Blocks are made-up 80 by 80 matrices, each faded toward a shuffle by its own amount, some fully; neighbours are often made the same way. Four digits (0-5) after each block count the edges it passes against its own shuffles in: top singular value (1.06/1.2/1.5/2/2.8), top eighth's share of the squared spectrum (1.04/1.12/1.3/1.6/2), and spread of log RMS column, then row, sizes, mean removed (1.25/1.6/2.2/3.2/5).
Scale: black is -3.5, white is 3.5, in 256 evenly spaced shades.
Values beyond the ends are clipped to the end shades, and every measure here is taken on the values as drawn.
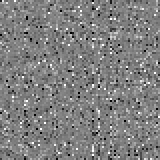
3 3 2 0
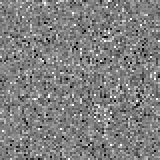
3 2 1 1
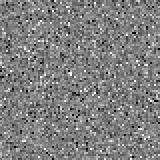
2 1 0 0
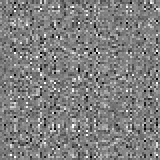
4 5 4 2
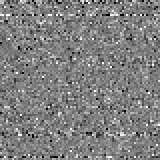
2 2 0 3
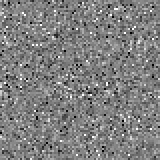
0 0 0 1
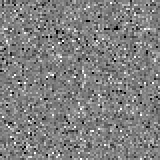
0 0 0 1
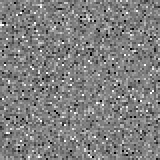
0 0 0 0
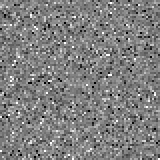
0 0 0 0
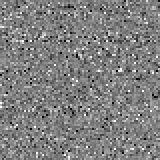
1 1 0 2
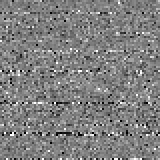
2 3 0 3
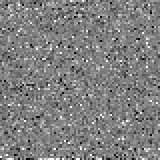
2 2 0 2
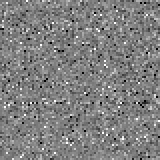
1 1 0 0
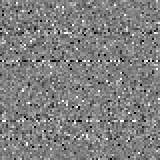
2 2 0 2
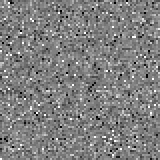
0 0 0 0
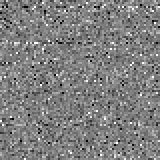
1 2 0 2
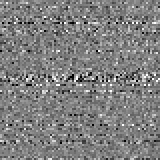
2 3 0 4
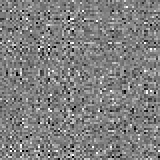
4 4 3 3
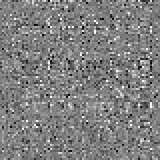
4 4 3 2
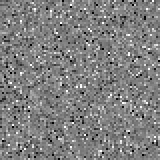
1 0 0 0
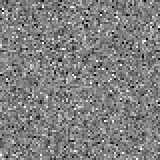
1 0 0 0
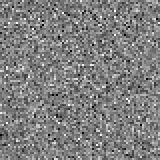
2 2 0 0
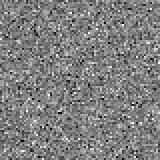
1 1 0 0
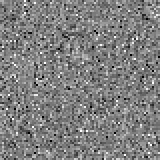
2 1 0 0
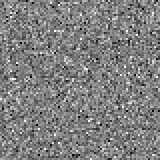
2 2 0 0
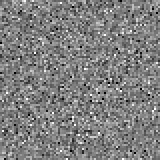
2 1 0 0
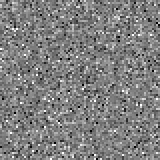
1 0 0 0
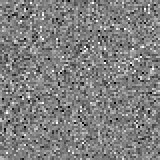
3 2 1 0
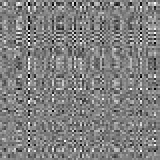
5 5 4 4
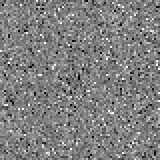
0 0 0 0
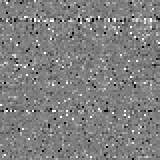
3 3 0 2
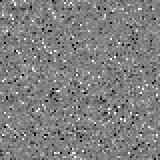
1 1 0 0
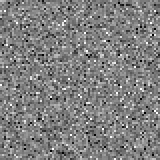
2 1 0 0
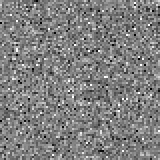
2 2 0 0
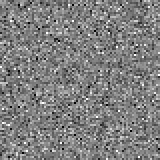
3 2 1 1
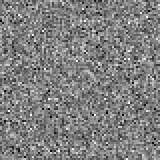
1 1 0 0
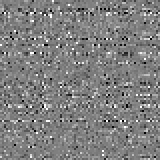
4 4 2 3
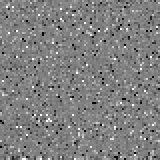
1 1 0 0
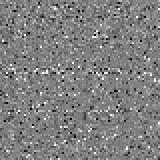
3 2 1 2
